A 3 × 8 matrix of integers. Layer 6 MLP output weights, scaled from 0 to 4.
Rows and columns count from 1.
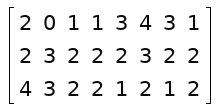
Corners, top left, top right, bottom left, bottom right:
2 1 4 2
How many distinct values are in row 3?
4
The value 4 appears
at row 1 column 6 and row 3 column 1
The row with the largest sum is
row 2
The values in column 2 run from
0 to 3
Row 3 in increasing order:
1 1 2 2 2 2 3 4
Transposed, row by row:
2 2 4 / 0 3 3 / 1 2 2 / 1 2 2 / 3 2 1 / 4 3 2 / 3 2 1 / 1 2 2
